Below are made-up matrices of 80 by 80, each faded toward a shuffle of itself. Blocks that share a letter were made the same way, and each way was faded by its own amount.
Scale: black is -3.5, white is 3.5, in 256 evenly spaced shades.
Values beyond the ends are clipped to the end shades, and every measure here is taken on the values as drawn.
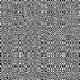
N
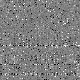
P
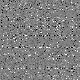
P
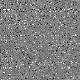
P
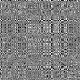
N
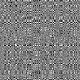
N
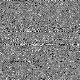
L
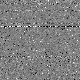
L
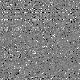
P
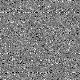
L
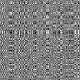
N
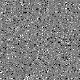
P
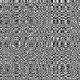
N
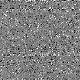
P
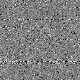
L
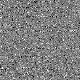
L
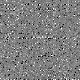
P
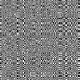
N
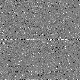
P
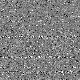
L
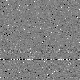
P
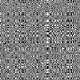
N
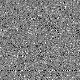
L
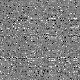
P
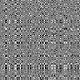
N
